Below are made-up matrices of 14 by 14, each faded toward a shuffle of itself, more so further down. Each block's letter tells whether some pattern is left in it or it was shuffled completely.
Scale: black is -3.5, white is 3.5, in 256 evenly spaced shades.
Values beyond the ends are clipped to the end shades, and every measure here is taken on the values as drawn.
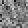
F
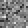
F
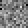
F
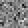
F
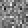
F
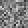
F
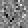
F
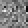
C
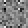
C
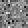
F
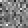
C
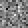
F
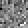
F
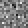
F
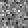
F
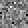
F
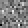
F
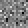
F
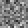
C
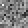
F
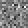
F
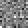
C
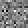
C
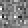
C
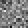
C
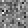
F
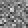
F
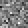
F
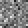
C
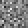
C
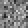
C
